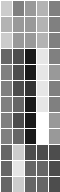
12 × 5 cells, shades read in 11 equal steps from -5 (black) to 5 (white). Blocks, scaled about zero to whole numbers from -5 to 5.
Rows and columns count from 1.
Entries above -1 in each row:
5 5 5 2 3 3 3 3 3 1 1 1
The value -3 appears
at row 6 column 3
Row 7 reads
0 -1 -4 4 0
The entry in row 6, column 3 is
-3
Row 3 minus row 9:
3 2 5 -3 -1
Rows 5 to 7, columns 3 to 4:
-4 4 | -3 4 | -4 4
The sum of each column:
4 2 -24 28 -3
